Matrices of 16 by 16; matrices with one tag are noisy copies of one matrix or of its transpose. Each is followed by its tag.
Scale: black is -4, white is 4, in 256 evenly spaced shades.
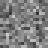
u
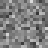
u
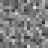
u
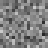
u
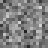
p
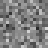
u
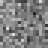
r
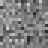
r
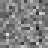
u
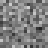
r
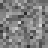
p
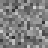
u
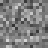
p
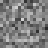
p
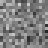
r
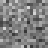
r
